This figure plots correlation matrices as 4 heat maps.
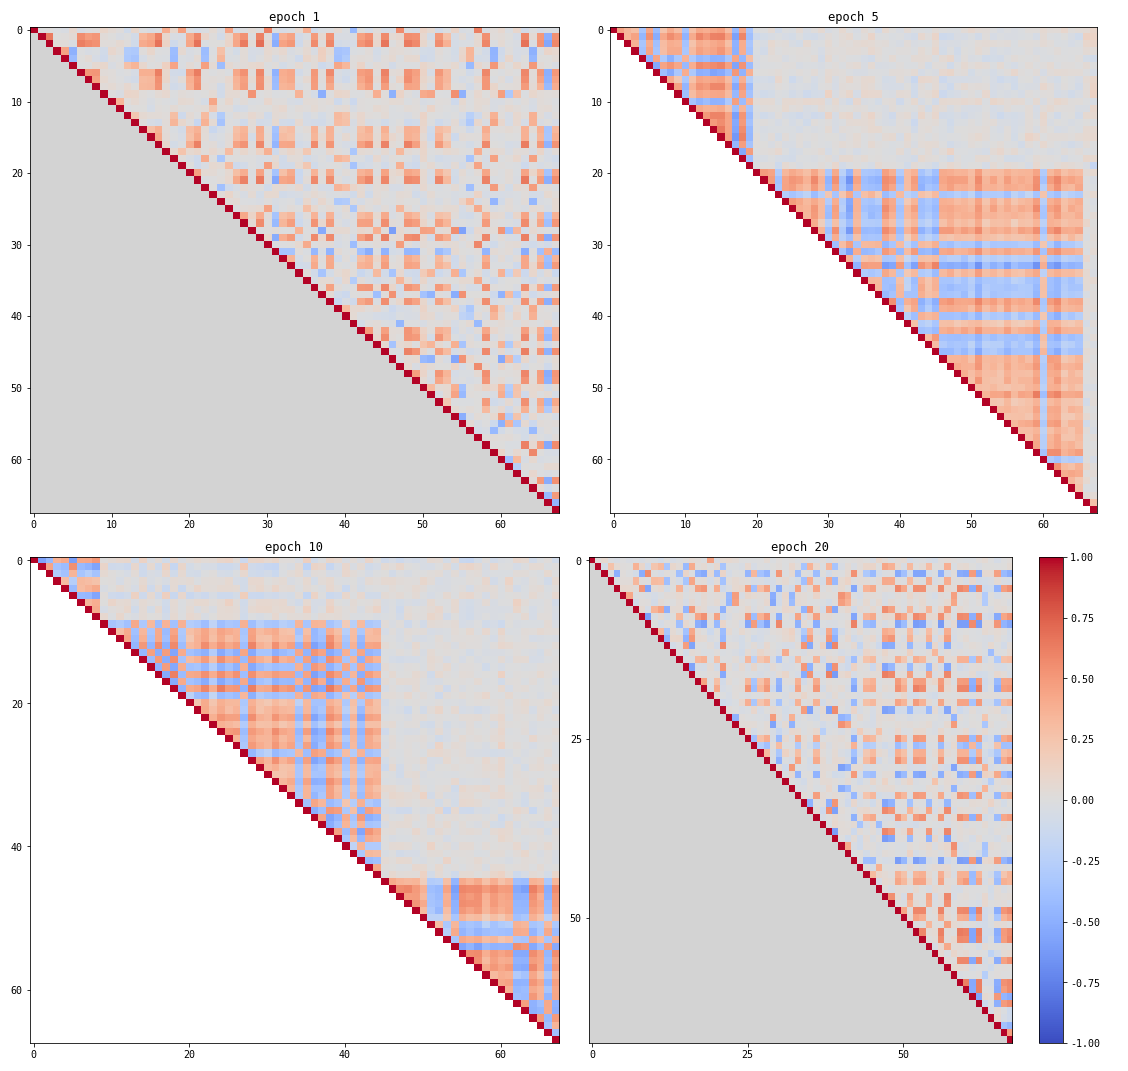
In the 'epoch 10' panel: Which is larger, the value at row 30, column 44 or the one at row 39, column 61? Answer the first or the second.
the first
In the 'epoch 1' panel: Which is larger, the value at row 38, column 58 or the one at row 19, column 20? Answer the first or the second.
the first
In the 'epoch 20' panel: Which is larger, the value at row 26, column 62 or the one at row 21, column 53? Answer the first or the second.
the second
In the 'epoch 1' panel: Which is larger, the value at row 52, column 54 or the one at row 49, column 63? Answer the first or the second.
the second
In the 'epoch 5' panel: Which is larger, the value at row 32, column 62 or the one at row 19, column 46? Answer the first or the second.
the second
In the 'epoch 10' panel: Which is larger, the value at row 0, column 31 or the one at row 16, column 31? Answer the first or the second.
the second
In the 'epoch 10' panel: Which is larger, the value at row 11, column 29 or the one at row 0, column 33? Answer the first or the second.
the first
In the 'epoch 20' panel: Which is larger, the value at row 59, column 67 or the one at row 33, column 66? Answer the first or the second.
the first
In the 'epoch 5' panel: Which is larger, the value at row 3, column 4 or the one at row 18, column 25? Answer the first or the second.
the second
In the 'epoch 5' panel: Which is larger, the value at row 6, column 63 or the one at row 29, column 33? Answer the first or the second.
the first
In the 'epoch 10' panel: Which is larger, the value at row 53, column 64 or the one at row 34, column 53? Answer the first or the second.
the first
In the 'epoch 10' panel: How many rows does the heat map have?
68
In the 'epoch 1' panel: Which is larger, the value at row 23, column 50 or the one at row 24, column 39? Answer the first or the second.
the first
